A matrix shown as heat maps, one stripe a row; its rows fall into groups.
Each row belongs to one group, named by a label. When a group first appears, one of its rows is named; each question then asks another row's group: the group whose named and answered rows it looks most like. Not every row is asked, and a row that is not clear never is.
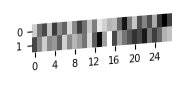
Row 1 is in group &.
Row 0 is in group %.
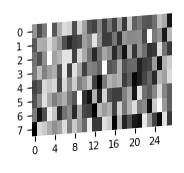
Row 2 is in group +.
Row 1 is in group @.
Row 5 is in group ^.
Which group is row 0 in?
+
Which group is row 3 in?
&
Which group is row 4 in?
&
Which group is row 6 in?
+
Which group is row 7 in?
&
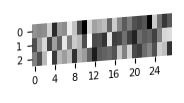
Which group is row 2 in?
+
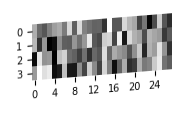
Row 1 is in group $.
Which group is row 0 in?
+
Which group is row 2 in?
^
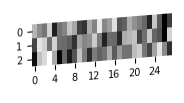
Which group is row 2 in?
^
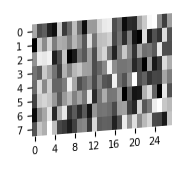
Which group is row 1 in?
&
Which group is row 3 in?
&
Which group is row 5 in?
&
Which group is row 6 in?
^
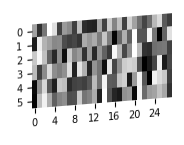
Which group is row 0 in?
+
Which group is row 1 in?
@
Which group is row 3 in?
+
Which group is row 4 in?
^
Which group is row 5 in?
^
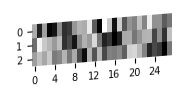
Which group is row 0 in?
$
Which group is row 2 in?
%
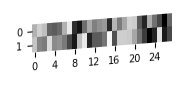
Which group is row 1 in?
+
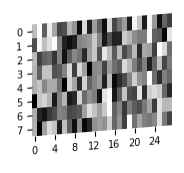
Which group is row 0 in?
@
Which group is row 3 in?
+
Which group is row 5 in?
^
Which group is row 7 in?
+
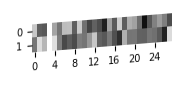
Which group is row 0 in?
+
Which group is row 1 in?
@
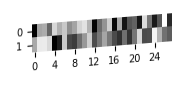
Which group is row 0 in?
&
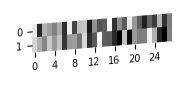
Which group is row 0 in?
+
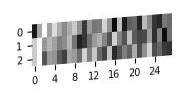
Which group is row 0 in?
&
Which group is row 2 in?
@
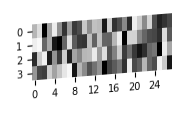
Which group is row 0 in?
@
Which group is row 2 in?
&
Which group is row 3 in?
+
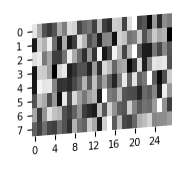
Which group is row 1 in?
^
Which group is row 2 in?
%
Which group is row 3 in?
^
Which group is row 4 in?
@
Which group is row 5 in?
&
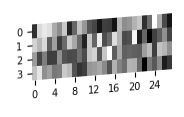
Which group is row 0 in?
^
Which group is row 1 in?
%
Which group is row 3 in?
%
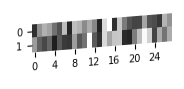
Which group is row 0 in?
&
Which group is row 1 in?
$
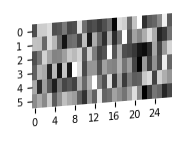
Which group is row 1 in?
@
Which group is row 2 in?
&
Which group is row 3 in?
&
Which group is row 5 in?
%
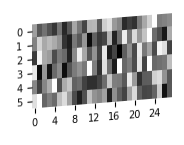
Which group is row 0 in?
$
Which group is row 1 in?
@
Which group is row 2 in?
^
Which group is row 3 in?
$
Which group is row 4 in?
+
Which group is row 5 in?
%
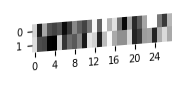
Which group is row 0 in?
$
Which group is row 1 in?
$
